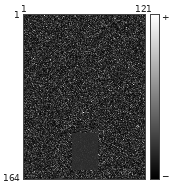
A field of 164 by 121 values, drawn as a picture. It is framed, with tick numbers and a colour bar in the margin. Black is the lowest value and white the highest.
Odd patch: calmer, in the bottom middle. Histogram: skewed, a long tail of high values. Calmest part: bottom middle. Slope: none.
